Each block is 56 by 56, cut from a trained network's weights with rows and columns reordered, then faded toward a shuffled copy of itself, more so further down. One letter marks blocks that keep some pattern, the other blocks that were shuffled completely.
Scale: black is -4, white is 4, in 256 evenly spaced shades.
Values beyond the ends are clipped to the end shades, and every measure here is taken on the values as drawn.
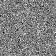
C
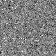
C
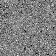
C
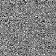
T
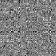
T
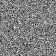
C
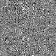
T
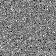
C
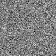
T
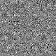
T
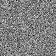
C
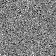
C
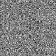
T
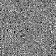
T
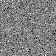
C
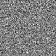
T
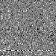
T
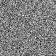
C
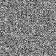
T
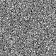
C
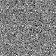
T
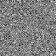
T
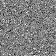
C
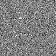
T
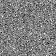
C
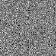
T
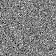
C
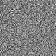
T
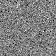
C
